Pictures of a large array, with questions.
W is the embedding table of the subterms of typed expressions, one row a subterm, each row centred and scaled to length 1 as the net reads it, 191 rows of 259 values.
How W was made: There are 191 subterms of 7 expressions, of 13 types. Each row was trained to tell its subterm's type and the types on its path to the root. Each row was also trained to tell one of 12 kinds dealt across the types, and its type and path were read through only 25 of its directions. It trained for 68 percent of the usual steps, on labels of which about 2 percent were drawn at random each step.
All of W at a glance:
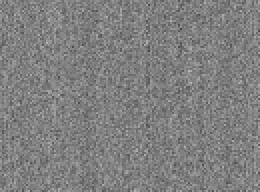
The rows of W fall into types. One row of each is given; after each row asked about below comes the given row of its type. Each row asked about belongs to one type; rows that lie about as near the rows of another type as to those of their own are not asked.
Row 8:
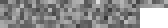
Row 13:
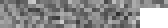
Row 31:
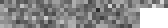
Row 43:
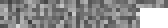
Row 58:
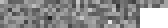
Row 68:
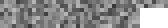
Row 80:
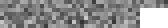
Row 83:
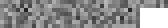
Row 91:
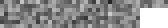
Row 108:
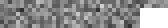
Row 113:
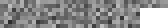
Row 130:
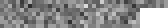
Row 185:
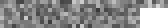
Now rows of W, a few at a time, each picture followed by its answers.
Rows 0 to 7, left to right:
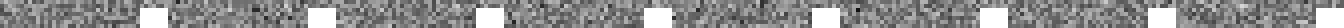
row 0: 108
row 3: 8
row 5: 91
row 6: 8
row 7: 58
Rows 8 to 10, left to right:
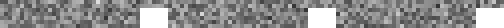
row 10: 83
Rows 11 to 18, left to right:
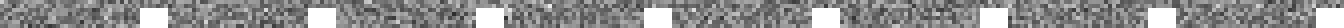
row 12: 108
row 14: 113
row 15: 130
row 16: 80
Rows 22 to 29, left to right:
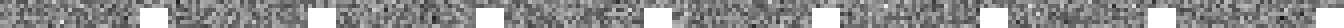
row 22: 68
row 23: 83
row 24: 113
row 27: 83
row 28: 113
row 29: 108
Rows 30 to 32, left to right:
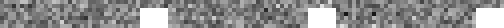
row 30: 130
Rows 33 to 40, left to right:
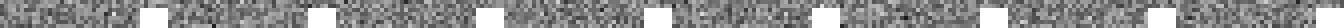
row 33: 108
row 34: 185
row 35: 68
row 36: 80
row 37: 43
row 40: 185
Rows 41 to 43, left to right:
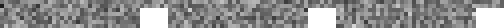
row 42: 130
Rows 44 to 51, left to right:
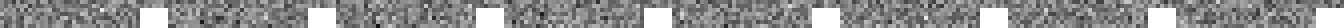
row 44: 43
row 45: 43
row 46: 113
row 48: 91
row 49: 80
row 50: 80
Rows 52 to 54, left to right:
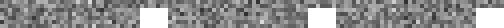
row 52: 80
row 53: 13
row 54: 108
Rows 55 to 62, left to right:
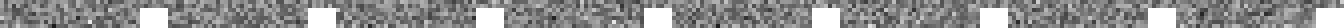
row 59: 80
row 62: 58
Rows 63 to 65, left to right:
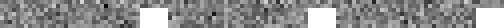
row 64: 31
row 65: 43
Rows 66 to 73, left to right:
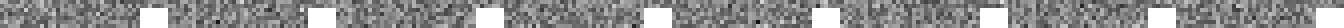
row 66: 58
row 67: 43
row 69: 80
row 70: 8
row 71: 113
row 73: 83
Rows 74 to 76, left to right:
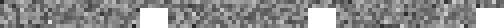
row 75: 130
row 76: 31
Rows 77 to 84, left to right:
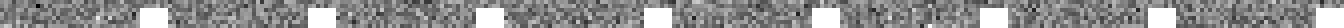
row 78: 8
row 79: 31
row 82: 113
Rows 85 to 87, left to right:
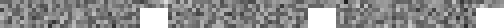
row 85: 43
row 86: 68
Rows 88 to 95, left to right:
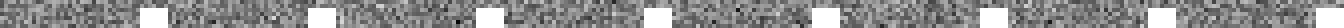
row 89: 113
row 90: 58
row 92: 83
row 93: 113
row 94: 13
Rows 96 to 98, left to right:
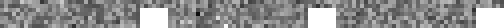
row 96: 58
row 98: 83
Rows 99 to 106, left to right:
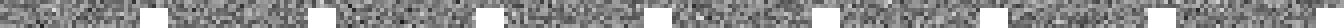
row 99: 31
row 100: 8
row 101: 68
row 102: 58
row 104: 185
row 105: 113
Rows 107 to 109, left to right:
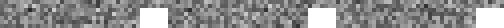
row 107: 113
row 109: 130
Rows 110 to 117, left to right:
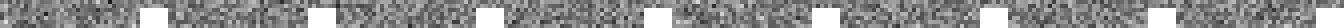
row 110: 31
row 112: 130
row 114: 58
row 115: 83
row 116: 108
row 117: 31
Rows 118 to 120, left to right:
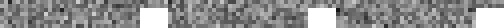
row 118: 43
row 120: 108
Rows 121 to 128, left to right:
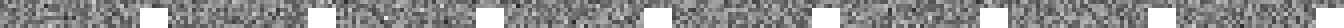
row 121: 13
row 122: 83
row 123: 8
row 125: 108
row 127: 68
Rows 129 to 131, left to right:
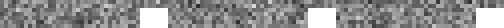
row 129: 80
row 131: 31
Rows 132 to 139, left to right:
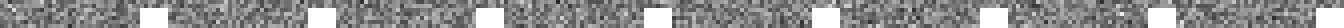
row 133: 31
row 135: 113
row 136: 8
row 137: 83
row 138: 91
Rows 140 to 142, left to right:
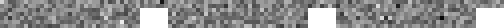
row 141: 113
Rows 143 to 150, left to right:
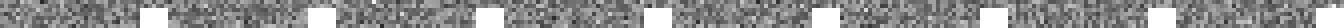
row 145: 185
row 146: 13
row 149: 43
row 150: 91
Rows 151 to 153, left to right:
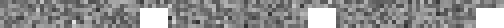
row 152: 13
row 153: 68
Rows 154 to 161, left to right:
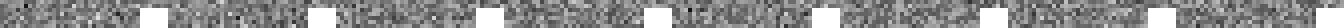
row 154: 108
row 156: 58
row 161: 58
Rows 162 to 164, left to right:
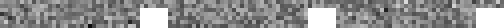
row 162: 108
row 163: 83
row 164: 13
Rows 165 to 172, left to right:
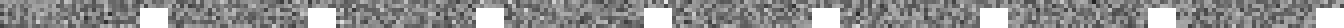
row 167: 8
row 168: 13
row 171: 68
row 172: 68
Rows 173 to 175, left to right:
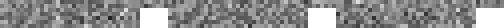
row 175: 83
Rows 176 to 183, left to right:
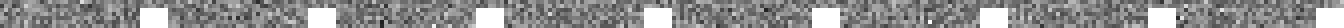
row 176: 58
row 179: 80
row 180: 58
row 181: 91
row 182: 58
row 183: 43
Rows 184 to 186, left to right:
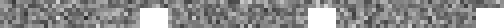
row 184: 83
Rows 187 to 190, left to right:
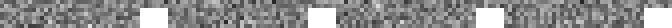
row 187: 68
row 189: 108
